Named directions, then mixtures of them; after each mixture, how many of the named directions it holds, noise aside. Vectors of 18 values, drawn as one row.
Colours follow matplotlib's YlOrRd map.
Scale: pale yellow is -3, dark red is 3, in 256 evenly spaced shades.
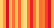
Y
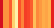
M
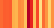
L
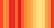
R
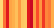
three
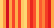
one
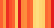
three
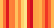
two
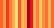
three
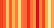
three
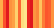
two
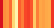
one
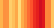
one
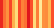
three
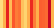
two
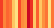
two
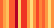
two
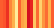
three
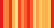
three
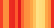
one
